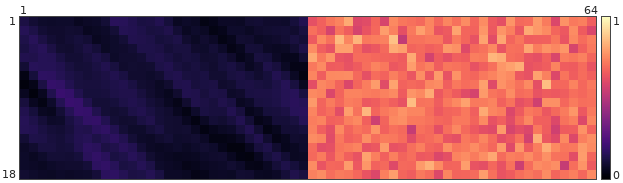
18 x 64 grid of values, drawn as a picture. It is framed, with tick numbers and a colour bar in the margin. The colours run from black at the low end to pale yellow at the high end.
It is made of 1 by 2 panels. Panel 1,1: very low, slanting down to the right, faint in contrast. Panel 1,2: high, fine-grained.
